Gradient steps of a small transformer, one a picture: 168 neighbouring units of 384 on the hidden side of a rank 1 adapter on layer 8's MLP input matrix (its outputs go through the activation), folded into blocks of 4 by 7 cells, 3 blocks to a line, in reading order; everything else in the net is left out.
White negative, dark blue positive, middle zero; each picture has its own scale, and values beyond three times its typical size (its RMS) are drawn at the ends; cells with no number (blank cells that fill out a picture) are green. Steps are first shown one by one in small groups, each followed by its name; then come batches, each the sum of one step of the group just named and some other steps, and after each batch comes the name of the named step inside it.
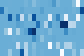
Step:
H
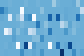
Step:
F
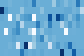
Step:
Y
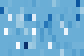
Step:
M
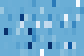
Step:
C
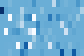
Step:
Y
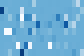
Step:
H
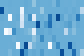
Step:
F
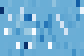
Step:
M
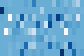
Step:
Y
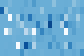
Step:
M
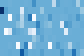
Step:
F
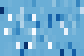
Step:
Y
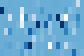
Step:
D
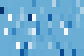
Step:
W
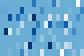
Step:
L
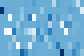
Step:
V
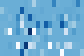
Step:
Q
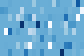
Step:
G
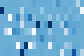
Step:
Q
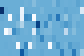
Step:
D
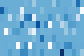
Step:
G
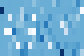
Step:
V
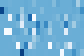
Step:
Q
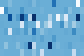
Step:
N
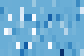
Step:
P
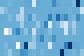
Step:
N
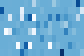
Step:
P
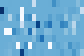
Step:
P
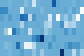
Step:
N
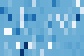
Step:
N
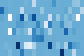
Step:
N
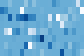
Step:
N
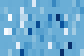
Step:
P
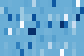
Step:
N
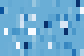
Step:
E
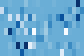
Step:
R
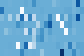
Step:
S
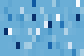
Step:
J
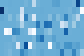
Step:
E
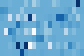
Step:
R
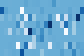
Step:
S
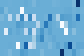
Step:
S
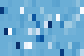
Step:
J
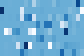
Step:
E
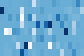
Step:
E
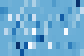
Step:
R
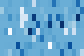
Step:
J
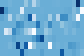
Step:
R
